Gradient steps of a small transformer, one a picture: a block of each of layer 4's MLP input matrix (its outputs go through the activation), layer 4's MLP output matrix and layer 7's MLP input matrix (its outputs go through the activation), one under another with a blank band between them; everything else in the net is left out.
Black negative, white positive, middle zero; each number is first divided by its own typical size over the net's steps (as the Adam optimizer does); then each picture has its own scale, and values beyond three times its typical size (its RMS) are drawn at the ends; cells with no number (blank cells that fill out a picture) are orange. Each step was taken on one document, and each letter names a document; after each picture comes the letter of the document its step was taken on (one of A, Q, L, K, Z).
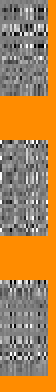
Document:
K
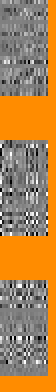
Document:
K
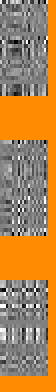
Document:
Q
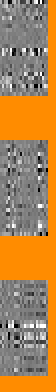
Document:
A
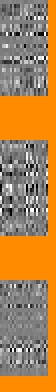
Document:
K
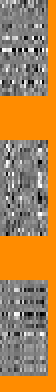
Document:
A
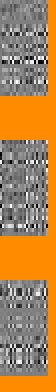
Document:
K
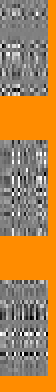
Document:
Q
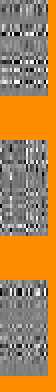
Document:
K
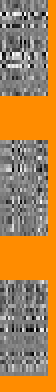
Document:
Q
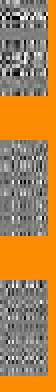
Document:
Q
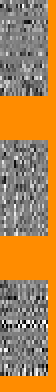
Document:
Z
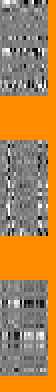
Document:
A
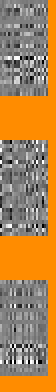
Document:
K
